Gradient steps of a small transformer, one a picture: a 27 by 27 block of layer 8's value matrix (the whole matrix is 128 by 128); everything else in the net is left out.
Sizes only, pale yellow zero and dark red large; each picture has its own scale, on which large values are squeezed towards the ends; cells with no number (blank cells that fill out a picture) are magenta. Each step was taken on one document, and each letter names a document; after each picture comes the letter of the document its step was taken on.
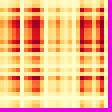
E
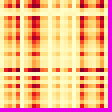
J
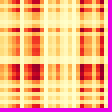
E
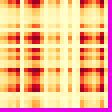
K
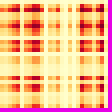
E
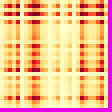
J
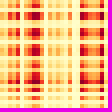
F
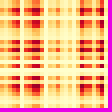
E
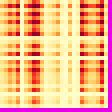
K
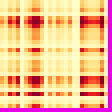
F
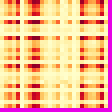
K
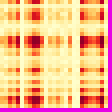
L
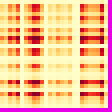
F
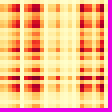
E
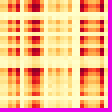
K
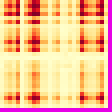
J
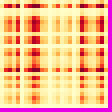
J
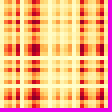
L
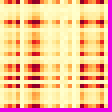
L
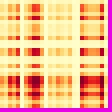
F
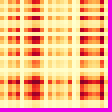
F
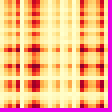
K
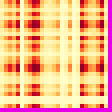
K
